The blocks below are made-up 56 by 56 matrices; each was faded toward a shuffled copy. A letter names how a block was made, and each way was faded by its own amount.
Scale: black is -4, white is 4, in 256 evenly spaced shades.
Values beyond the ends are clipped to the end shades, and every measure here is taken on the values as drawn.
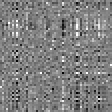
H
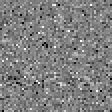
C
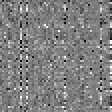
H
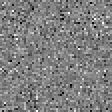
C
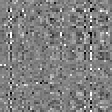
H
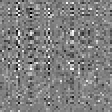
H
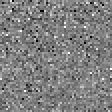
C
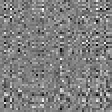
H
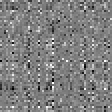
H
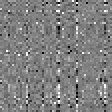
H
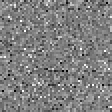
C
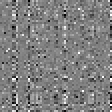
H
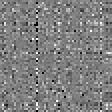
H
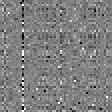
H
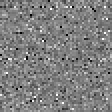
C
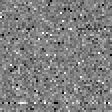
C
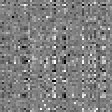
H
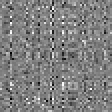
H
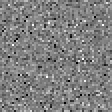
C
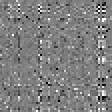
H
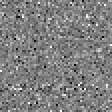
C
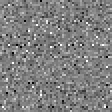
C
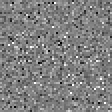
C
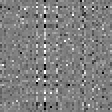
H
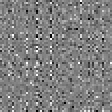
H
